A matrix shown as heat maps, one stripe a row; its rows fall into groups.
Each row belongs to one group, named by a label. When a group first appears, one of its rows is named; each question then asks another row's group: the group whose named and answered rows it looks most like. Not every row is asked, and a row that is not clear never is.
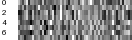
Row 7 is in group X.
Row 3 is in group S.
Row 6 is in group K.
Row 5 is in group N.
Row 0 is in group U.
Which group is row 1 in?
X
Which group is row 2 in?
S
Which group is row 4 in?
K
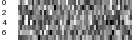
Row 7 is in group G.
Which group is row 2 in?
K
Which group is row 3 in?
U
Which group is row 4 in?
U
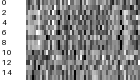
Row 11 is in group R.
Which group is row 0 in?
S
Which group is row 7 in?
G
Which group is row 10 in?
X
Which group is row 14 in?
X
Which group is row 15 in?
X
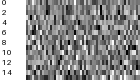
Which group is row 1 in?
G
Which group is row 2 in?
G
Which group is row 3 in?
U
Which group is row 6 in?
X
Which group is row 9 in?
N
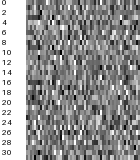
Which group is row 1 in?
S
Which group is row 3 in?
K
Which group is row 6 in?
R
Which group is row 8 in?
S
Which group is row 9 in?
K
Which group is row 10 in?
N
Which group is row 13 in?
U
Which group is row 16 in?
K
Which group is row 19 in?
X
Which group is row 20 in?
K
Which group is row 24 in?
U
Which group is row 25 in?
S
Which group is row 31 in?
R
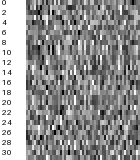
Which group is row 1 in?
R
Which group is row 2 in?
K
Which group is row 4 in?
X
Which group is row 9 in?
K
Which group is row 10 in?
K
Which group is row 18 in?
X
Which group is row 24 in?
R
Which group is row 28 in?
S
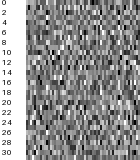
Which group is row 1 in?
S
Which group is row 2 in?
G
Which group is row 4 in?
G
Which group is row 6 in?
R
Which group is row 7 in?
S
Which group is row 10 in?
K
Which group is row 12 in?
U
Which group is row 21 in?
R
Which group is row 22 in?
S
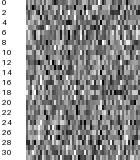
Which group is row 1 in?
X
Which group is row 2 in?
S
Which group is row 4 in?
G
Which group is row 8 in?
R
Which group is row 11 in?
G
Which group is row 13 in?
N
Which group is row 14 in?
G
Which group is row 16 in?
U
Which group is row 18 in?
U
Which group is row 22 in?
R
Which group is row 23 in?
G
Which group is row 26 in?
G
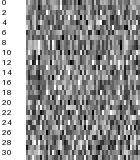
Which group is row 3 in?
S
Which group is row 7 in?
X
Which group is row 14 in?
S
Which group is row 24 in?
S
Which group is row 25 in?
X
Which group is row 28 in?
U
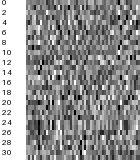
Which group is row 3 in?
U
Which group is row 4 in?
S
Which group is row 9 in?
K
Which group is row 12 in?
R
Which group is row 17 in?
R
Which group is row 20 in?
K
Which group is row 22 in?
X
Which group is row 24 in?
K
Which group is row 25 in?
K
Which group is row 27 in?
R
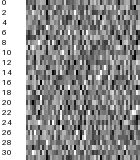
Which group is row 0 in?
G
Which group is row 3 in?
G
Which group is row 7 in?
G
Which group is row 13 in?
G
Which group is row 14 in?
R
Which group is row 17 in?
S
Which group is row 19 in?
R
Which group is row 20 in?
X
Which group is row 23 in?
S
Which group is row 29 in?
X
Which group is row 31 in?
G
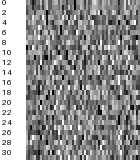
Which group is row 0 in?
X
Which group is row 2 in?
G
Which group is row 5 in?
N
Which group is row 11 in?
R
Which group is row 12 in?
R
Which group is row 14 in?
U
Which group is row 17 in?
S
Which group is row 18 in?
K
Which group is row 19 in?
G
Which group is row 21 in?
R
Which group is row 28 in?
R
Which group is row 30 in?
K
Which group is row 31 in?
S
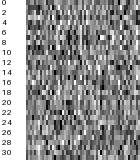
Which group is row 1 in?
K
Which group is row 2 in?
S
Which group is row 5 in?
K
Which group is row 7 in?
R
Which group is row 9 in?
K
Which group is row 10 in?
X
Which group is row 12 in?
S
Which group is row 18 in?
K
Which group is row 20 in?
G
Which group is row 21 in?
G
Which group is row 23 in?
X
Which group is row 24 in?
N
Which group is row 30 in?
G
